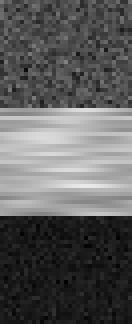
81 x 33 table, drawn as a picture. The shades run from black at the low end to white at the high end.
It is made of 3 by 1 panels. Panel 1,1: low, fine-grained. Panel 2,1: high, streaked across. Panel 3,1: very low, fine-grained, faint in contrast.
